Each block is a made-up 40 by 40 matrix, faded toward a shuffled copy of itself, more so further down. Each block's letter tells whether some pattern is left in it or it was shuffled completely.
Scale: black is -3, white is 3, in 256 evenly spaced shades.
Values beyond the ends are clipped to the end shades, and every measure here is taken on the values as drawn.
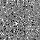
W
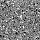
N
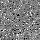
W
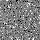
N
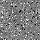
W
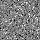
W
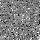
W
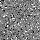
N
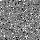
N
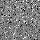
W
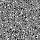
N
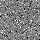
N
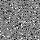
W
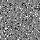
W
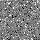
N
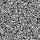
N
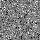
N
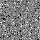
N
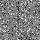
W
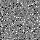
W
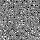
W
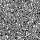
N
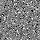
N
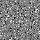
W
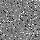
W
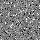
N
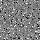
N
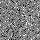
N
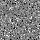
N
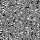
W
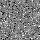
W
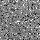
W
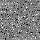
W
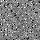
W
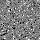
N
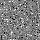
W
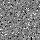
N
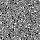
W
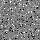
N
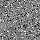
N
